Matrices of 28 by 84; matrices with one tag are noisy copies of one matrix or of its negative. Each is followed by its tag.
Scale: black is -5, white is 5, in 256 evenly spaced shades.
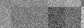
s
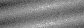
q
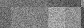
s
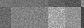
s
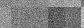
s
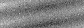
q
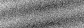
q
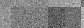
s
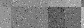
s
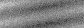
q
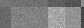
s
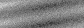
q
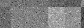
s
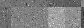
s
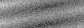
q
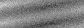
q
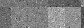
s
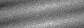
q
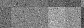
s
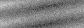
q
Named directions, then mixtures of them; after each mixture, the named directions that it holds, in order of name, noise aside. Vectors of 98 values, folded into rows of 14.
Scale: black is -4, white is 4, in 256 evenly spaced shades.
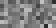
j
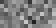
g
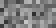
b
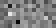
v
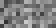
b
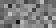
j, v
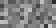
j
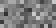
b, j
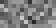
g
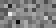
v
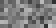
g, j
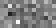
v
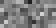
b, g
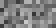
b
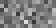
b, g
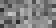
b, v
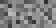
g, v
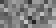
g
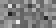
v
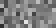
b, g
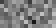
g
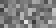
b, g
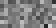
j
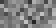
g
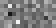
v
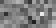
b, g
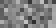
g, j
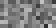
j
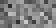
g, v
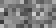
b, j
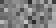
g, j
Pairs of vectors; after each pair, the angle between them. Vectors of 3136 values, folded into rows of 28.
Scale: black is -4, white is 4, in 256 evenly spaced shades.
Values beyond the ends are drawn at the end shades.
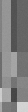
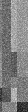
nearly opposite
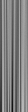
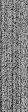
partly aligned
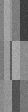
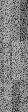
partly aligned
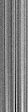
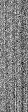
partly opposed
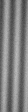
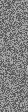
orthogonal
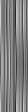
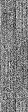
partly aligned
